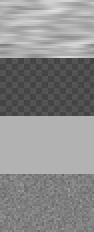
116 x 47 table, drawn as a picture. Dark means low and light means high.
It is made of 4 by 1 panels. Panel 1,1: high, streaked across. Panel 2,1: low, checkered, faint in contrast. Panel 3,1: high, flat. Panel 4,1: middling, fine-grained, faint in contrast.
